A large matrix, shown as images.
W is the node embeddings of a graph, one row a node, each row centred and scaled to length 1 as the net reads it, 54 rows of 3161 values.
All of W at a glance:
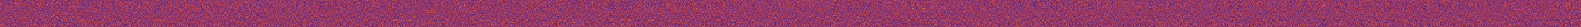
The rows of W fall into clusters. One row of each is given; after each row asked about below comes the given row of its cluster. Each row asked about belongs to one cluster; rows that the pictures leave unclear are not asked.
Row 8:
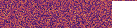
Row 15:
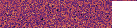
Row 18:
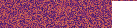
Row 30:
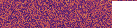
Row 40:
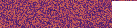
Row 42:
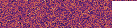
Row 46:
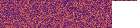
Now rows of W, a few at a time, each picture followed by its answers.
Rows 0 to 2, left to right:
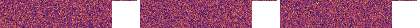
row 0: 40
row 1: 30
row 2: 8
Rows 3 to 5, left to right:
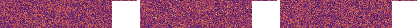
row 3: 18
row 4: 18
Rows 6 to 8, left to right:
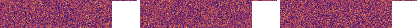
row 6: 42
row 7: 15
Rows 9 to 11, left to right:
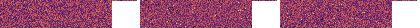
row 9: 30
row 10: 8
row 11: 15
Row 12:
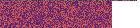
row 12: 15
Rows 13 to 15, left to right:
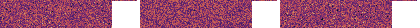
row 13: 18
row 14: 40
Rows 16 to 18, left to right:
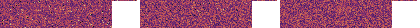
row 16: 18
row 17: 8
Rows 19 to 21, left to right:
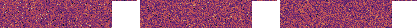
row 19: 42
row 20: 8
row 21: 46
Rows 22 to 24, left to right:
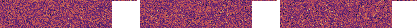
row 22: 40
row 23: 18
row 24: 30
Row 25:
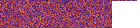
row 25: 46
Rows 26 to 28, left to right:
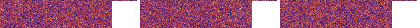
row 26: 15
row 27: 30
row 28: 42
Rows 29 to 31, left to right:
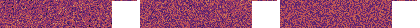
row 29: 46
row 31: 8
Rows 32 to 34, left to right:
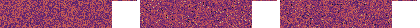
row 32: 15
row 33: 18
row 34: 15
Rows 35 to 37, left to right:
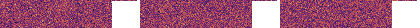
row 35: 18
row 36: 46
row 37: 30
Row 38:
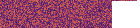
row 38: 40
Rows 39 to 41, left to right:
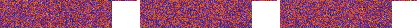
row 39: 42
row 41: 40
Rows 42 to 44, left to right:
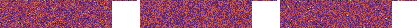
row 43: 15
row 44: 8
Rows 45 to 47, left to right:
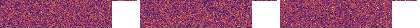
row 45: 8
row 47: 42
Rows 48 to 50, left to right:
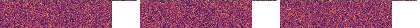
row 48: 42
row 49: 42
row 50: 8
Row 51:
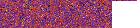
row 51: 42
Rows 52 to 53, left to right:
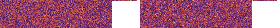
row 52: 40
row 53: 30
